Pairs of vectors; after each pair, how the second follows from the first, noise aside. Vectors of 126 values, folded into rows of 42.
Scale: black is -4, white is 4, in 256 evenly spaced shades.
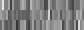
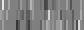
partly zeroed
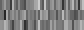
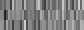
sign-scrambled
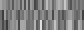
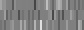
partly zeroed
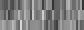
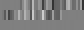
partly zeroed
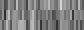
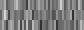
sign-scrambled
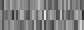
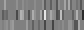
partly zeroed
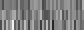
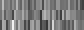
sign-scrambled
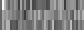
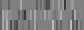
partly zeroed
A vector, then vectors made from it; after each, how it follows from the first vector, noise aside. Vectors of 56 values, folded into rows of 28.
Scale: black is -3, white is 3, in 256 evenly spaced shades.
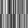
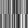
reversed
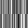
reversed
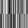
copied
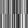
reversed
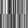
copied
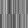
shrunk
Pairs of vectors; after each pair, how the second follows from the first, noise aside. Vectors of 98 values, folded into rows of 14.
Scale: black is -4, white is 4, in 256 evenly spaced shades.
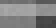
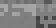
partly zeroed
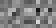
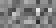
negated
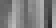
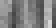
negated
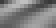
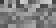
sign-scrambled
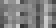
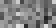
sign-scrambled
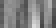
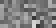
sign-scrambled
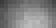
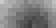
negated
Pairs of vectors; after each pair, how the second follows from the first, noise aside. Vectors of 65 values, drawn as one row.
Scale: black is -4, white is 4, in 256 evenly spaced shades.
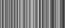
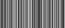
sign-scrambled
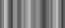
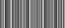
sign-scrambled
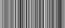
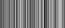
negated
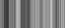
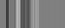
partly zeroed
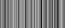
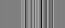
partly zeroed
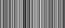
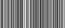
negated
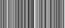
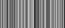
negated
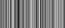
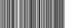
negated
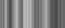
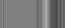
partly zeroed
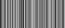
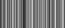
sign-scrambled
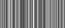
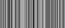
negated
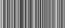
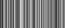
negated
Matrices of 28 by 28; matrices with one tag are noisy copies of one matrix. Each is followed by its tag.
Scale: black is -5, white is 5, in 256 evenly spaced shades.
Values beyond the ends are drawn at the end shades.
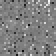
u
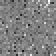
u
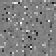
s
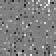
u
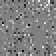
u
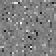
s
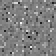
s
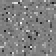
s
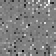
u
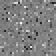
s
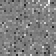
u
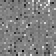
u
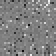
u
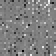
u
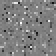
s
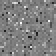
s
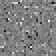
s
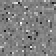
s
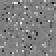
s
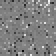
u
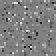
s
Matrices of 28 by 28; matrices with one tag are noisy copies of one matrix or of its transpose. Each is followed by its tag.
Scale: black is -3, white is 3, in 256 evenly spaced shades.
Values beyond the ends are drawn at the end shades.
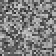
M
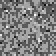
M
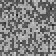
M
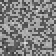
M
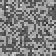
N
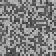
N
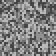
M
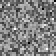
M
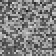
M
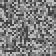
N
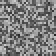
N
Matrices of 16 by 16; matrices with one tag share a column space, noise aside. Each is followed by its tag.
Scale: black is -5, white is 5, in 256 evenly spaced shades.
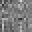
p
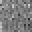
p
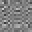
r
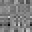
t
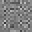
r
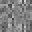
p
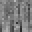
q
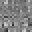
t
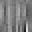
q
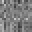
p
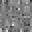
t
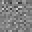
r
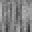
q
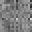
p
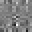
t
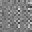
r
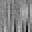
q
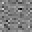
r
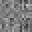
p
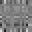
t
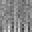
q
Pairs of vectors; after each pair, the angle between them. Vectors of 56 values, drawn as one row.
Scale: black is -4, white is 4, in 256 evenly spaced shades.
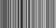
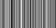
partly opposed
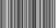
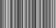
nearly parallel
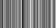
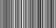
partly opposed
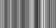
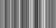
nearly parallel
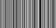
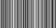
partly opposed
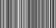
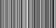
partly aligned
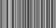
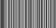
orthogonal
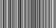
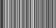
partly opposed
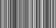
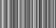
partly aligned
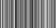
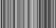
nearly opposite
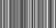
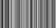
partly opposed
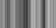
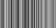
orthogonal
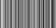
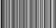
nearly opposite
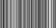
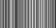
orthogonal
